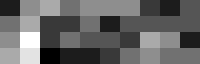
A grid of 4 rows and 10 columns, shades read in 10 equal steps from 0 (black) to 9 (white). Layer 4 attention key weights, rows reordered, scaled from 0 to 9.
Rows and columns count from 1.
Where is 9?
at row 3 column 2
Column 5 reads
5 4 3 1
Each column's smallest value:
1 5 0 1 1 1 2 2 1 1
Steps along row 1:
up up down up same same down down up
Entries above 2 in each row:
7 7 7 6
